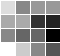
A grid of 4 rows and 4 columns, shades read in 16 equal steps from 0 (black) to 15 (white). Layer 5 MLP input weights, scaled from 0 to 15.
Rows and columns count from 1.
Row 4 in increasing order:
5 8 12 15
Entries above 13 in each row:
0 0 0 1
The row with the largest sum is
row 4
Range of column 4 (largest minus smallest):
9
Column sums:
46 36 26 16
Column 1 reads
13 10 8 15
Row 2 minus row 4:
-5 -2 -5 -3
